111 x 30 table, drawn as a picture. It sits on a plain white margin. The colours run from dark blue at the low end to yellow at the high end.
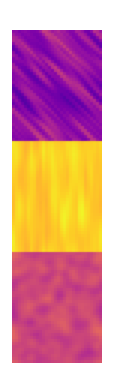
The table splits into 3 rows of 1 panel. Panel 1,1: low, slanting down to the right. Panel 2,1: very high, streaked downward, faint in contrast. Panel 3,1: middling, blotchy, faint in contrast.
